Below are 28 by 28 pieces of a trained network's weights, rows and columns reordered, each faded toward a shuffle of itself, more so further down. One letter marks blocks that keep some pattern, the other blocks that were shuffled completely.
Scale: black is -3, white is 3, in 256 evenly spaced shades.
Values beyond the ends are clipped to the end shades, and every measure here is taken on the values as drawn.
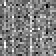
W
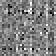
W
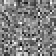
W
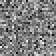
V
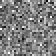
V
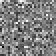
W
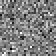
V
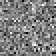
W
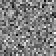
V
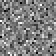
V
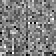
W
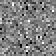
V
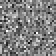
V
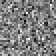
V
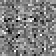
W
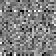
W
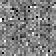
W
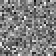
V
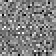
W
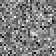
V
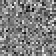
V
